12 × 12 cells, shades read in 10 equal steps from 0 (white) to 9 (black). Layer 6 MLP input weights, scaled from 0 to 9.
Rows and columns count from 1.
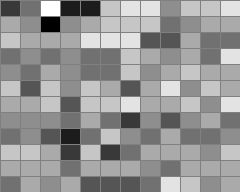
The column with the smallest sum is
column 12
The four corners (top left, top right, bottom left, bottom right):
7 1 5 3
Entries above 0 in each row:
11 12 12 12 12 12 12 12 12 12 12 12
